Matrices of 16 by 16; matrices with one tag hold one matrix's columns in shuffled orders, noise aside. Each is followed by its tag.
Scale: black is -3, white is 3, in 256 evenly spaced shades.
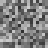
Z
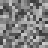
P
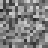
Z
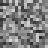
Z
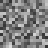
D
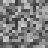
Z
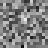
D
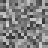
D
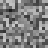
Z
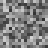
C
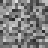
Z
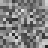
D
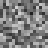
P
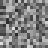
C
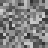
D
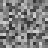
D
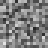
C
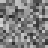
Z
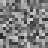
D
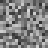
P
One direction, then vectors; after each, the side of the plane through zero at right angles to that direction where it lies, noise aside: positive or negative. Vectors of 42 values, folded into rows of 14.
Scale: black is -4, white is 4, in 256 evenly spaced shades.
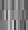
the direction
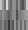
negative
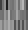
positive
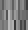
positive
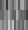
positive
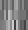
positive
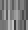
positive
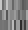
positive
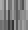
negative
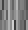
positive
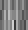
positive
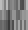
negative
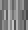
positive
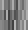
negative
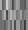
positive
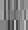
negative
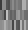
negative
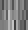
positive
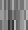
negative
